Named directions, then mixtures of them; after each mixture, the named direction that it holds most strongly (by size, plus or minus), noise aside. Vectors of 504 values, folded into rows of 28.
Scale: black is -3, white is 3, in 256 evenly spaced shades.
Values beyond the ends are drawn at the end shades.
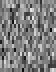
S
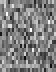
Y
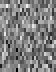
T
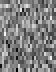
T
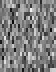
S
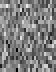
T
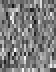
S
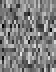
S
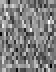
Y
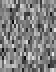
S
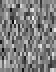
S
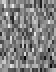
Y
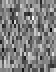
S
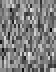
S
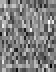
Y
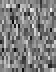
S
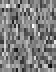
T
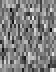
S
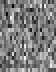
Y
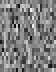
S
